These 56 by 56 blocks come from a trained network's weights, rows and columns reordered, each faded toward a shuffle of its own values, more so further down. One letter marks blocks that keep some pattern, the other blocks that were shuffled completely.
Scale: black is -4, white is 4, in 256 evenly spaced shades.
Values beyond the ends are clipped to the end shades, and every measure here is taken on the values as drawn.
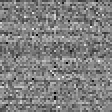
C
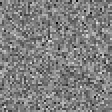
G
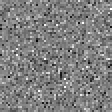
G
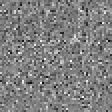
C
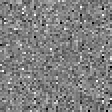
C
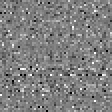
C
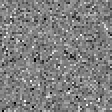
G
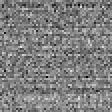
C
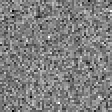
G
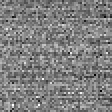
C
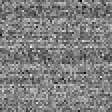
C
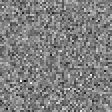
C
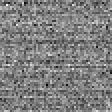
C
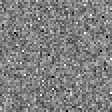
G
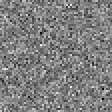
G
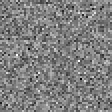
G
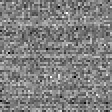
C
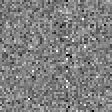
C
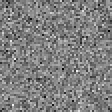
G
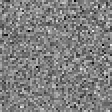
G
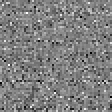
C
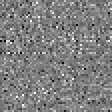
C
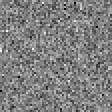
G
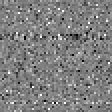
C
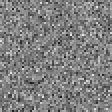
C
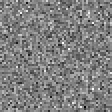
G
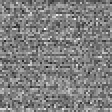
C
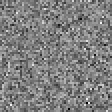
G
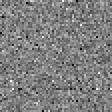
C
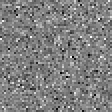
G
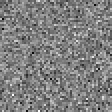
G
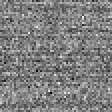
C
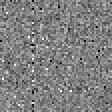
C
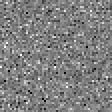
G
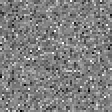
G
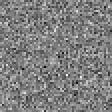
C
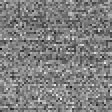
C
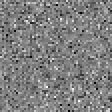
C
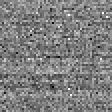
C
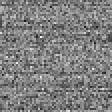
C
